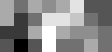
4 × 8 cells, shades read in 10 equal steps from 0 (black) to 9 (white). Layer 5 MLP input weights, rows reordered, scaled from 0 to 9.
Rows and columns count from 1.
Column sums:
17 8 19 31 24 24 18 14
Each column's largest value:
6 4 6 9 8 8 6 4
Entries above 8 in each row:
0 0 1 1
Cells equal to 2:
3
